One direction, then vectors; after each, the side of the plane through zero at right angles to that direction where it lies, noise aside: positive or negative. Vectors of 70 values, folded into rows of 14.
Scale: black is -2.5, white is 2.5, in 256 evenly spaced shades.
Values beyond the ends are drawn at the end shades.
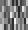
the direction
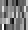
positive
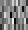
negative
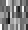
positive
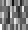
positive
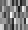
positive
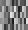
positive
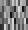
negative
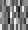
positive
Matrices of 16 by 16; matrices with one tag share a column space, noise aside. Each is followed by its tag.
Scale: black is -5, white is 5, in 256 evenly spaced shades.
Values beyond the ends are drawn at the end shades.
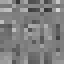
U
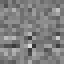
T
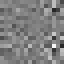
T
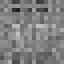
U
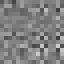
T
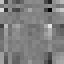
U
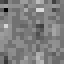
U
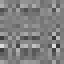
T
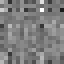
U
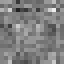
U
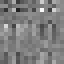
U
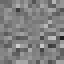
T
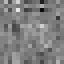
U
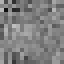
U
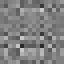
T
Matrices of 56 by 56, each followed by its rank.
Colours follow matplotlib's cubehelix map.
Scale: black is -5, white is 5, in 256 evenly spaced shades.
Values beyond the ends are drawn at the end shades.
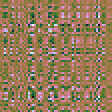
three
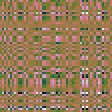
two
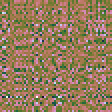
five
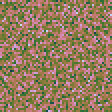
full rank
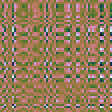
two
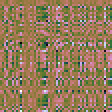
three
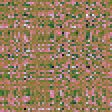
five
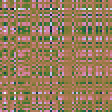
two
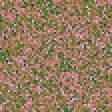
full rank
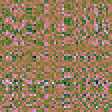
five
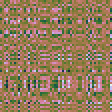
three
